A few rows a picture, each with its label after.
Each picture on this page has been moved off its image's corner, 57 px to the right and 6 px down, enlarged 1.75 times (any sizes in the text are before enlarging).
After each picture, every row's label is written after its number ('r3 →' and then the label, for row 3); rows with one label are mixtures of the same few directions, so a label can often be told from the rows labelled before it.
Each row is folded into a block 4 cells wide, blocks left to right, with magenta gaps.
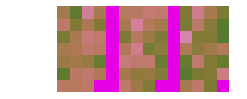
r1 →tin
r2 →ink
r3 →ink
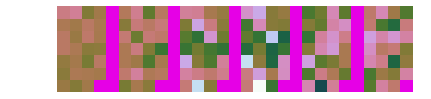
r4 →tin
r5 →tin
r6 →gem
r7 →gem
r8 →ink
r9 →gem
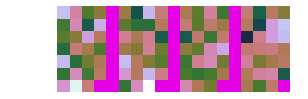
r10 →gem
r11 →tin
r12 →tin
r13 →ink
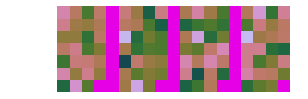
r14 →ink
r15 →ink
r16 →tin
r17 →tin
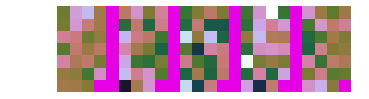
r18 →ink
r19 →tin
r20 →ink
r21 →ink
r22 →gem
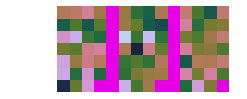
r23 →tin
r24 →ink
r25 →ink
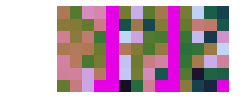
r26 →tin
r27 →tin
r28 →tin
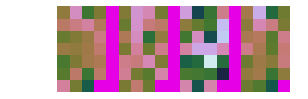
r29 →tin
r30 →ink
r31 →gem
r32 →tin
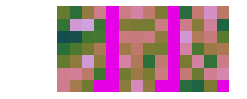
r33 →gem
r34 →gem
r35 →gem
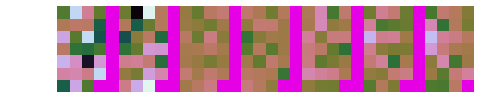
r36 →gem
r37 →tin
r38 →tin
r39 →gem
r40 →tin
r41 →gem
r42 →gem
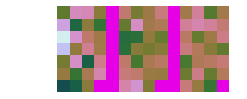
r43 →gem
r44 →gem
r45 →tin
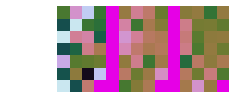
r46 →ink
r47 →gem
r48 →ink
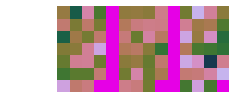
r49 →tin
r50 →tin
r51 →gem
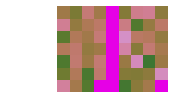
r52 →tin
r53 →gem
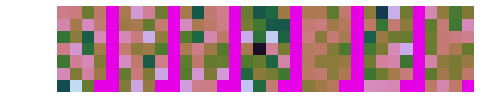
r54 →ink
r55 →gem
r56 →tin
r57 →ink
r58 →tin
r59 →tin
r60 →gem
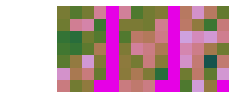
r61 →gem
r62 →gem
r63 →gem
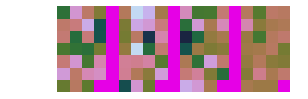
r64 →gem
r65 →ink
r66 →gem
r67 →tin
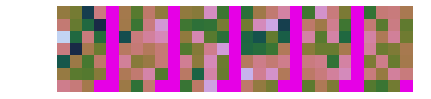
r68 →ink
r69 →ink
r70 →tin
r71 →gem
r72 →gem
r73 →gem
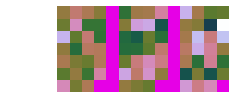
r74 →ink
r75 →gem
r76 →gem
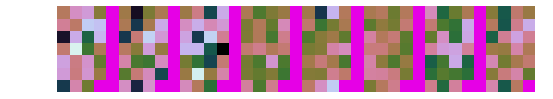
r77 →ink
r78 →ink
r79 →tin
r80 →gem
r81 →tin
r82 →tin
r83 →gem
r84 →ink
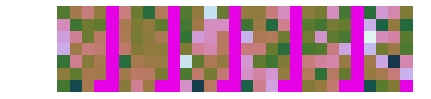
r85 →gem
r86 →ink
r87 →ink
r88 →tin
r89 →tin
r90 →gem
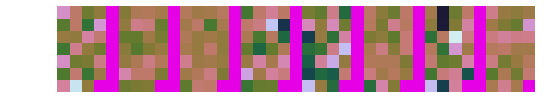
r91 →gem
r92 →gem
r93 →tin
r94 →gem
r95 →tin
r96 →ink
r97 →ink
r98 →gem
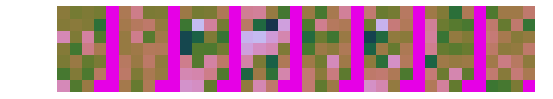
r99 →ink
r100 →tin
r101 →gem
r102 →gem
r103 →gem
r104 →gem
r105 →ink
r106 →gem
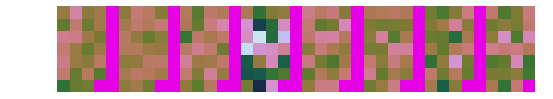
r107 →tin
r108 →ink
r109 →ink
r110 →gem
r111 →gem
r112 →tin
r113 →gem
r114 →gem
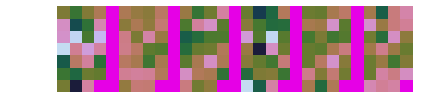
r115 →gem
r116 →tin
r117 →gem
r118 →ink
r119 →gem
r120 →tin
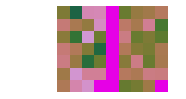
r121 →tin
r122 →gem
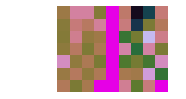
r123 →ink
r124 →ink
